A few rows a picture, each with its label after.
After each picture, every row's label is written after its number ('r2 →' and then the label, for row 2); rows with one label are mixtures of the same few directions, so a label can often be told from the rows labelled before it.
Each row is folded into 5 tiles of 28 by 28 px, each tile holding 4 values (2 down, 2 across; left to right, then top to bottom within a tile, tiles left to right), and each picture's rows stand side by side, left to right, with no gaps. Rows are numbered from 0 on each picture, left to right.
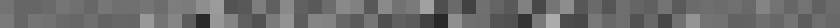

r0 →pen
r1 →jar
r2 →pen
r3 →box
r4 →box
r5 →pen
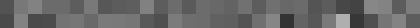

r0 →pen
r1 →box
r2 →jar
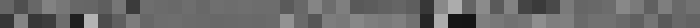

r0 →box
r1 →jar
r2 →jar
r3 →pen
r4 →pen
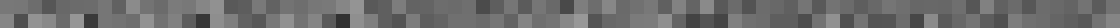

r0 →box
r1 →jar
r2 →jar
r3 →pen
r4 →box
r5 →box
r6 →box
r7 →box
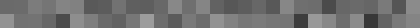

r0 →jar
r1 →jar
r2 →box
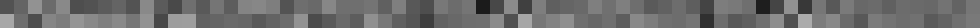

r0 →jar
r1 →pen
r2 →box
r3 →pen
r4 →jar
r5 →pen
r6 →box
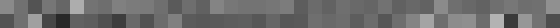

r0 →jar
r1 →jar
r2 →box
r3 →box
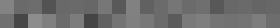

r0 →box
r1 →jar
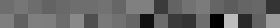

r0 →box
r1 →box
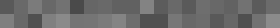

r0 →jar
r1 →box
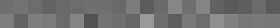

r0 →box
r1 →jar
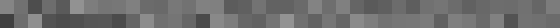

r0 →jar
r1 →jar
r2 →jar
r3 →box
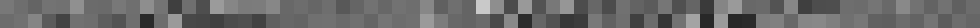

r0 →jar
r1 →jar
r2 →pen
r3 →pen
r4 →box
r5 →pen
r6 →pen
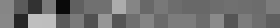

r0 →pen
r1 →box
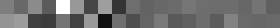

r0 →pen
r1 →box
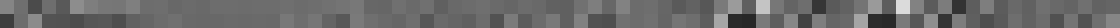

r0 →jar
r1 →jar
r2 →jar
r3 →box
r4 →pen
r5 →pen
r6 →pen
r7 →box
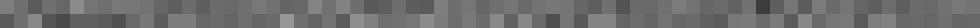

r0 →jar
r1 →pen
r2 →jar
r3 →box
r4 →pen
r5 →pen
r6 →pen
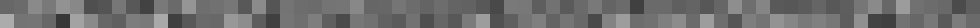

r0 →jar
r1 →box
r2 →jar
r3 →jar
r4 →jar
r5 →jar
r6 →pen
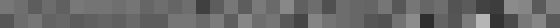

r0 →jar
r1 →pen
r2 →box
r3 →jar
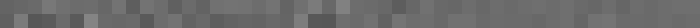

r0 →box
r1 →jar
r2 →pen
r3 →pen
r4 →pen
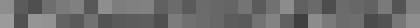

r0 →pen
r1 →box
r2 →box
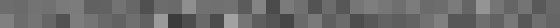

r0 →jar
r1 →box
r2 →jar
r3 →pen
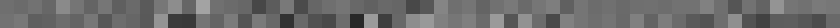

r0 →pen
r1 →pen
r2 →box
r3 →box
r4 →box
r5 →jar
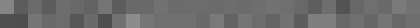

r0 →box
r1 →box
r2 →pen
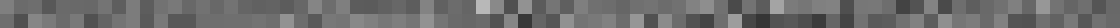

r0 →box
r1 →pen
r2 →jar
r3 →pen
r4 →box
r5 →jar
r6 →pen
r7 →pen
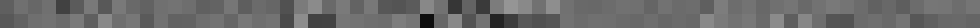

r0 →pen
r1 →pen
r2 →pen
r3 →jar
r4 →pen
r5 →box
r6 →jar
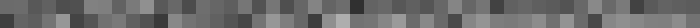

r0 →jar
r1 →box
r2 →jar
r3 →jar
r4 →jar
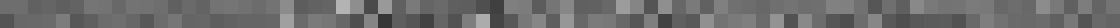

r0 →jar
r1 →jar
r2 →pen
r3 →jar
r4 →pen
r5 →box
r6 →jar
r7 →pen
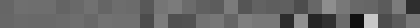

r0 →pen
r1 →pen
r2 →box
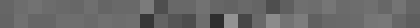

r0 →pen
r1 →box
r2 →box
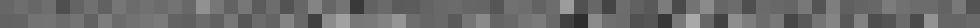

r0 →pen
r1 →pen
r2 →jar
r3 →jar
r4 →box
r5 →box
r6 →box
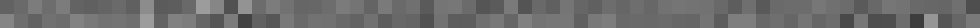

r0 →jar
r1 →pen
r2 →pen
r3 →pen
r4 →pen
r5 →pen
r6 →box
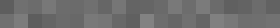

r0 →box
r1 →jar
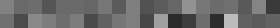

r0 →box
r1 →box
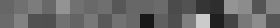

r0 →pen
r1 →jar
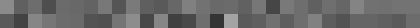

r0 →box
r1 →box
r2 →jar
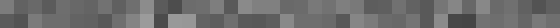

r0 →box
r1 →pen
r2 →jar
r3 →pen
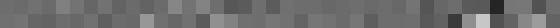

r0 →pen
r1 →jar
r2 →box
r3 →jar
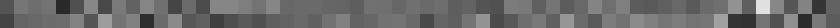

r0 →pen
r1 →jar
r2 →jar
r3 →jar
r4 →jar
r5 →pen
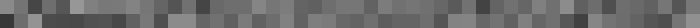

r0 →jar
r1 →pen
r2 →pen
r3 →pen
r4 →box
